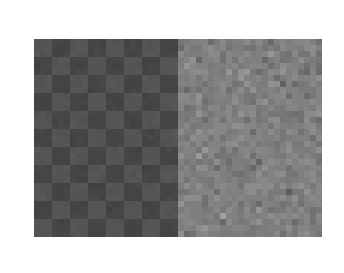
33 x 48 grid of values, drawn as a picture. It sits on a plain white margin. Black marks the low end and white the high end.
It is made of 1 by 2 panels. Panel 1,1: low, checkered, faint in contrast. Panel 1,2: middling, fine-grained, faint in contrast.
